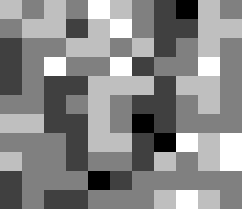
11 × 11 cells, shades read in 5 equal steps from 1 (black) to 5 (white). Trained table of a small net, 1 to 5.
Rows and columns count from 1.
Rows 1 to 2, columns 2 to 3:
3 4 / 4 4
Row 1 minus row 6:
1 0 2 0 1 1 1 0 -2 0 0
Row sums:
36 37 35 37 34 32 31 36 36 29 34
